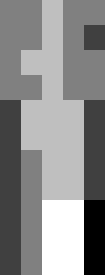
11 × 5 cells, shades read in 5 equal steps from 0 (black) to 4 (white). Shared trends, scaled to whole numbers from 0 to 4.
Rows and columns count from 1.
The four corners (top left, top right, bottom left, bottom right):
2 2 1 0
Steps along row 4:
same up down same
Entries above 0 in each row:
5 5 5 5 5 5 5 5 4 4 4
